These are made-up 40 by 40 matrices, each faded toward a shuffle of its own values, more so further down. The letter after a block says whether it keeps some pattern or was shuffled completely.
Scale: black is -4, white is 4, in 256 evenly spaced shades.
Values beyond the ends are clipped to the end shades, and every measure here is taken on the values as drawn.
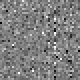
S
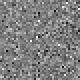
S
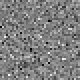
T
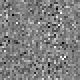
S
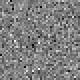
T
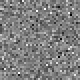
T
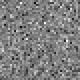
T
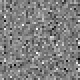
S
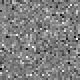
T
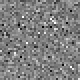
T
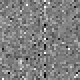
S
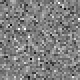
T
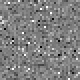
T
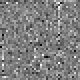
S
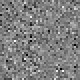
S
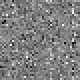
S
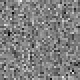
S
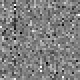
S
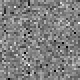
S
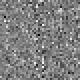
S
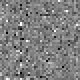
S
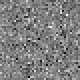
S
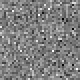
T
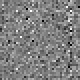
S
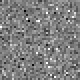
T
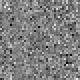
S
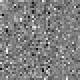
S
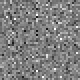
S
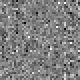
S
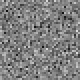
T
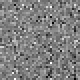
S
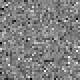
T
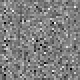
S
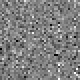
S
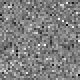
T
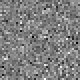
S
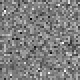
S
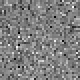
T
